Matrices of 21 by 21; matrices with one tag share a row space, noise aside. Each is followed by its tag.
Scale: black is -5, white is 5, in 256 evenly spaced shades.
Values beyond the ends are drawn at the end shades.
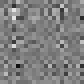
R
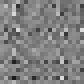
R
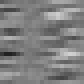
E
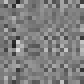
R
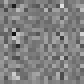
R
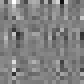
R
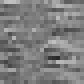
E
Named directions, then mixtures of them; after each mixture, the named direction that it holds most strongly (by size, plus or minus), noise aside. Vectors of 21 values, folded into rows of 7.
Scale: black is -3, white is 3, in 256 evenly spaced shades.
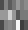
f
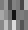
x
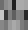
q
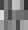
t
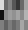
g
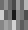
x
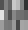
t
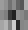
x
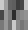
x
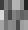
t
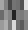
x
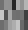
q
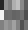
g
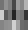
q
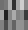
q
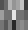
x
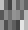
g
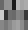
q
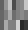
t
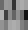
q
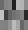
q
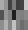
x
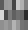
q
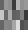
q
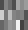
f
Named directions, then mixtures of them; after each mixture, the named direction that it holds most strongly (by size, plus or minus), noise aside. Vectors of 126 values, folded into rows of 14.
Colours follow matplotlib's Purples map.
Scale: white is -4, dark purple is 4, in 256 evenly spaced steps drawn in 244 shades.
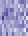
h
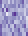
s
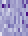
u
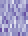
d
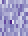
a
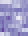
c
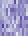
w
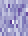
a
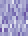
d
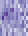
h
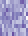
h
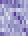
c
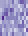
h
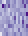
u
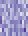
h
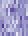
w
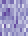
h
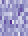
a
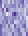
s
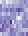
c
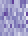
h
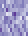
s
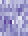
a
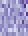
u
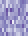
h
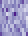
s
